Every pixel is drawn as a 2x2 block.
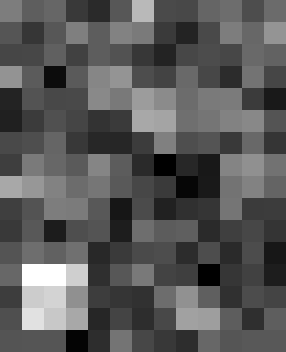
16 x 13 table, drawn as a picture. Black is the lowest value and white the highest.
The bottom left is the ninth with the highest average. An odd patch, higher than its surroundings, sits in the bottom left. The halves do not mirror each other. The bottom left is the roughest part.
